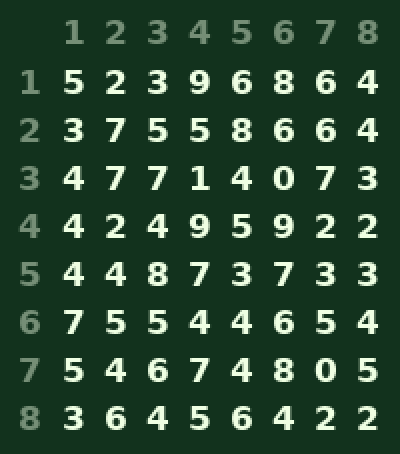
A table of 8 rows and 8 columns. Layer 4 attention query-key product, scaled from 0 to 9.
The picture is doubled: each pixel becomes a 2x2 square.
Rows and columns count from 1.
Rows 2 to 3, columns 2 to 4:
7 5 5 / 7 7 1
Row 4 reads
4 2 4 9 5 9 2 2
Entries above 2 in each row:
7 8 6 5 8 8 7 6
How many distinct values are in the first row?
7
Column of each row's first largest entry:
4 5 2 4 3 1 6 2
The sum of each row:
43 44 33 37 39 40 39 32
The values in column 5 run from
3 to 8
